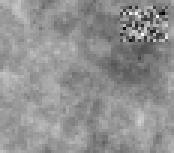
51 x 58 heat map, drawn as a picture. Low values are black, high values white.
Odd patch: rougher, in the top right. Stripes: none. Mirror symmetry: none. Roughest part: top right. Grain: blotchy.
